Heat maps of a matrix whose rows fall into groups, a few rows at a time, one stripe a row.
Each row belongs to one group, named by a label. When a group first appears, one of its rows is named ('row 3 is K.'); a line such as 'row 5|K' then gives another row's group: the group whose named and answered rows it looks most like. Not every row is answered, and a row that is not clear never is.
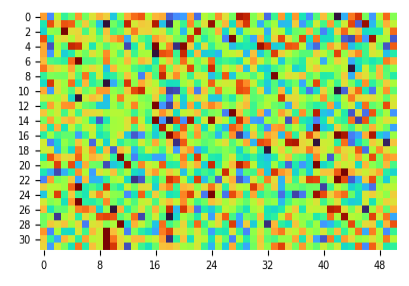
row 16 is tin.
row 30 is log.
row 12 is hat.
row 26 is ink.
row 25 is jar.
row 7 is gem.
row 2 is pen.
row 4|ink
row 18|ink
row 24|gem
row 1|hat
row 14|hat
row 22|tin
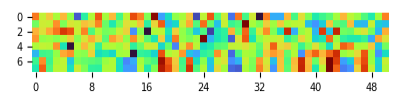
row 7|tin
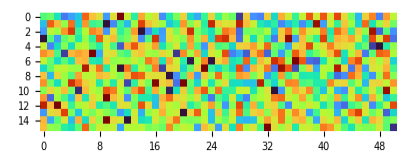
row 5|ink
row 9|ink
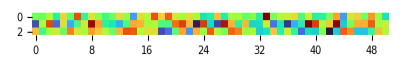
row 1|gem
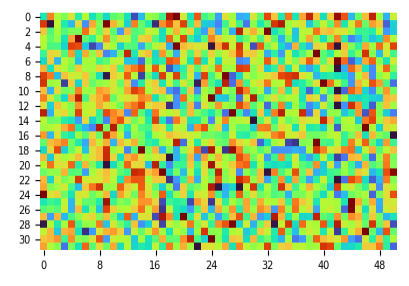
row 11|jar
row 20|hat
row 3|jar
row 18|gem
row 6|tin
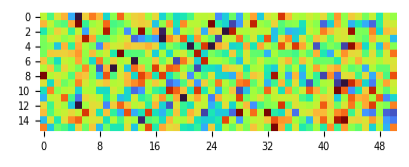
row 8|log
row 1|jar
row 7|ink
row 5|pen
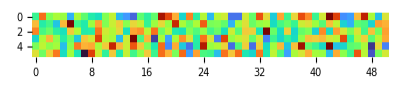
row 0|tin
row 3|gem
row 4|jar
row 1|jar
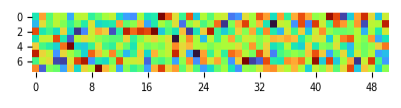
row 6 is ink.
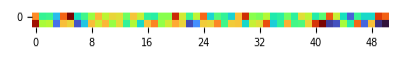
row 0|jar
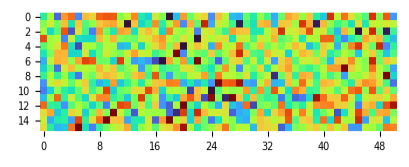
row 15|jar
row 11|gem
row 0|log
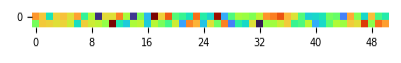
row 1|pen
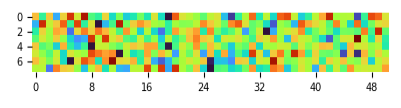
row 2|log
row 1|hat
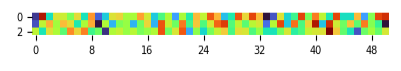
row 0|hat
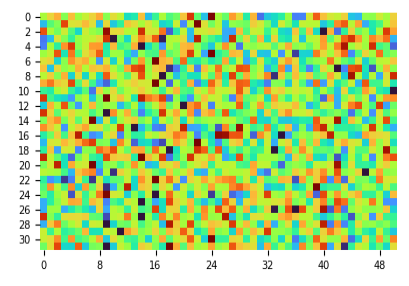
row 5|gem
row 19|log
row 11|log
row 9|hat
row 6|ink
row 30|gem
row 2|log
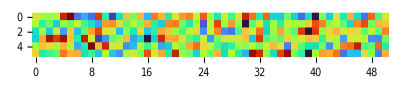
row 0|jar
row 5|ink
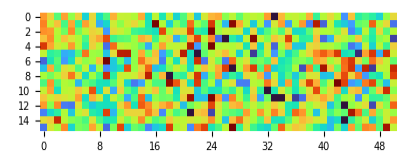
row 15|pen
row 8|pen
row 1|hat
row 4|gem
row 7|hat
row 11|gem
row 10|ink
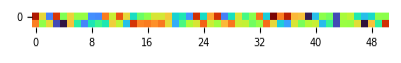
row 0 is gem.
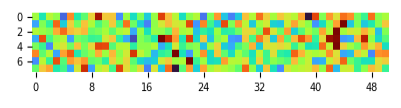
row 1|pen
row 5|jar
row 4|log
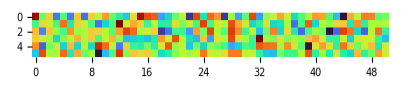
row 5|hat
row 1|hat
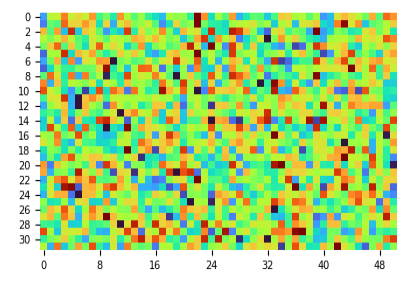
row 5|pen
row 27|log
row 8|hat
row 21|ink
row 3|pen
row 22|pen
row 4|gem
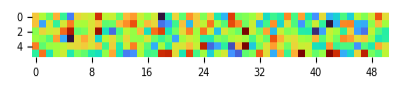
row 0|log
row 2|jar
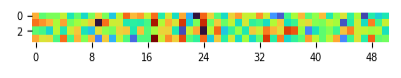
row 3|gem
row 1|gem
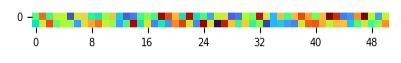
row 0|tin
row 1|gem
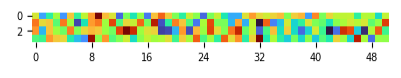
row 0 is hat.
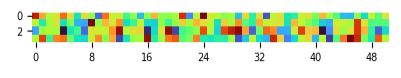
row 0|gem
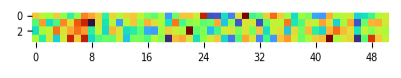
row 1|ink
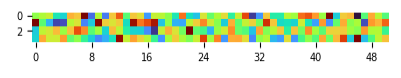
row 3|hat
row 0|ink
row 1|log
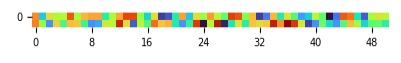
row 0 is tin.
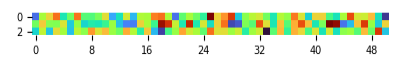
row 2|log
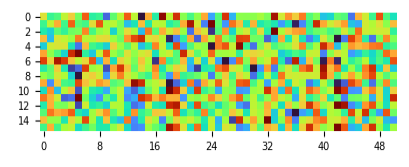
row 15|tin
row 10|tin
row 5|jar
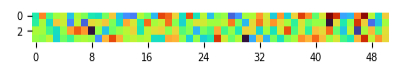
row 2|ink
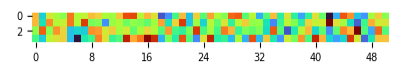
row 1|ink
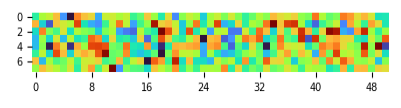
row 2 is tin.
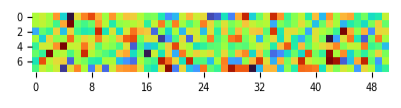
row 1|jar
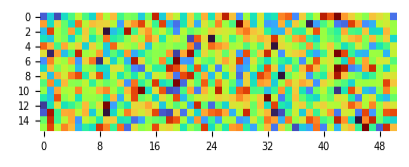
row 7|tin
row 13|hat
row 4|gem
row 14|tin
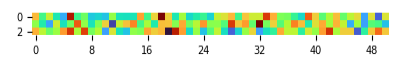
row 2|ink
